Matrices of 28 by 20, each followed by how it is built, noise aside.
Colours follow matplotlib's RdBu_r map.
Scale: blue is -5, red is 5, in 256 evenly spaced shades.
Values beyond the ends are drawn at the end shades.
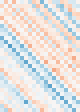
Toeplitz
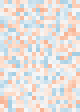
noise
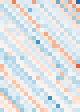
Toeplitz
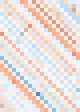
Toeplitz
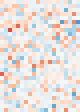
noise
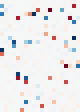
sparse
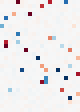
sparse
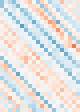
Toeplitz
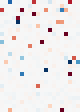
sparse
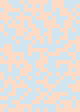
noise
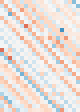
Toeplitz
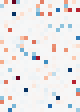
sparse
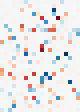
sparse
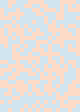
noise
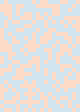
noise
